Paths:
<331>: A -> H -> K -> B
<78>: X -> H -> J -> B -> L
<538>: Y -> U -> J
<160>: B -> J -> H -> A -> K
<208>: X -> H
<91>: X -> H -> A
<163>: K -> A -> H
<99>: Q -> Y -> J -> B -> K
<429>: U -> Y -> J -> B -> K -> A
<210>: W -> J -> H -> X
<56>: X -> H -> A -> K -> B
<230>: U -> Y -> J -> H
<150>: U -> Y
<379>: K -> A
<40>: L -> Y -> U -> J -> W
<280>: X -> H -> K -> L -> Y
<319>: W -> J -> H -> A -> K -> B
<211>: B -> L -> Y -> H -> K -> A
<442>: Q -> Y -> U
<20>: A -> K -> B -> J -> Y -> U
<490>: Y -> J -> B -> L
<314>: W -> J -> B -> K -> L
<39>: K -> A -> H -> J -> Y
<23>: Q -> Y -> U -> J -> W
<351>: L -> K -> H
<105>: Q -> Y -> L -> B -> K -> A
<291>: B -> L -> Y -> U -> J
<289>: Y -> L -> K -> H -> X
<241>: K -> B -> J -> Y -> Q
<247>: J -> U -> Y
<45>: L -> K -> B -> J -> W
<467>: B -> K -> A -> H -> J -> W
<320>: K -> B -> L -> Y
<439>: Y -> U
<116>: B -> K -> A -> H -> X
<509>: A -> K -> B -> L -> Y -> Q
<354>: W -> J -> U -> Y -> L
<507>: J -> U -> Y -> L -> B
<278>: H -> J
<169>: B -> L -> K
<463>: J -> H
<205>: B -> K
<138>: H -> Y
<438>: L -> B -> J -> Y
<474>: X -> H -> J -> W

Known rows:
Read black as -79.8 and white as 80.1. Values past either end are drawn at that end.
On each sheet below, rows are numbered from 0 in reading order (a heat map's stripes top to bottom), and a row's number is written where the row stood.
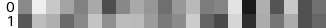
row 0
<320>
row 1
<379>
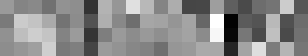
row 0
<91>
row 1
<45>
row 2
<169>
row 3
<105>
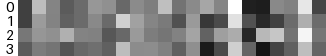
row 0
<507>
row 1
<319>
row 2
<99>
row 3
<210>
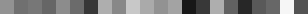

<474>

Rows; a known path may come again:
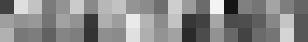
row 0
<20>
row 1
<56>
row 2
<208>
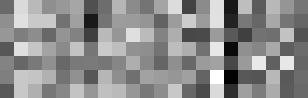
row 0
<241>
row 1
<211>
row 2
<91>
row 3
<509>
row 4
<442>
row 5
<45>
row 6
<379>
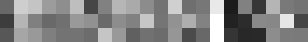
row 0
<467>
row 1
<507>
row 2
<314>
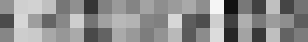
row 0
<169>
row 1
<39>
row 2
<205>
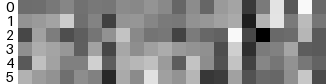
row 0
<23>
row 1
<105>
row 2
<354>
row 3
<351>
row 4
<331>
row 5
<280>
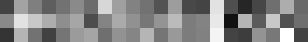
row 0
<319>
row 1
<320>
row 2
<247>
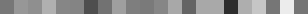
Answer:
<99>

